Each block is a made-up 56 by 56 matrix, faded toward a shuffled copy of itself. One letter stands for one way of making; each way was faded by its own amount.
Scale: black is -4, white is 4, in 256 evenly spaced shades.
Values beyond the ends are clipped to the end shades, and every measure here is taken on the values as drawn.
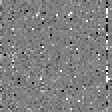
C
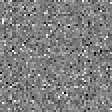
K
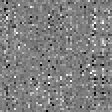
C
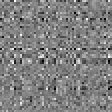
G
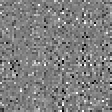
C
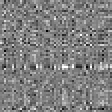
G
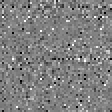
K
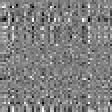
G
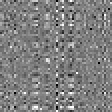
G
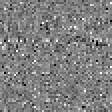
K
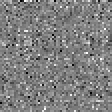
K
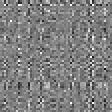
G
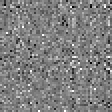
C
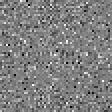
K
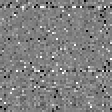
K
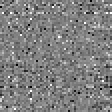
K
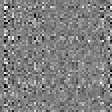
G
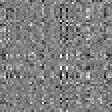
G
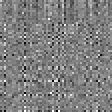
G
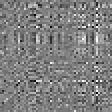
G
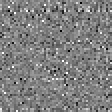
K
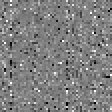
C
